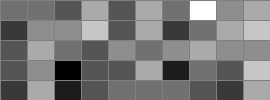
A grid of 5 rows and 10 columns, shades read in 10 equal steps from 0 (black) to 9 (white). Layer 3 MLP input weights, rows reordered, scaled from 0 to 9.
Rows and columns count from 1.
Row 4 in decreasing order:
7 6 5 4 3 3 3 3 1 0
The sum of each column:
14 26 13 22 18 26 16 26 21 31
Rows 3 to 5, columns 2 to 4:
6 4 3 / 5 0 3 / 6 1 3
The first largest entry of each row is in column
8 4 2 10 2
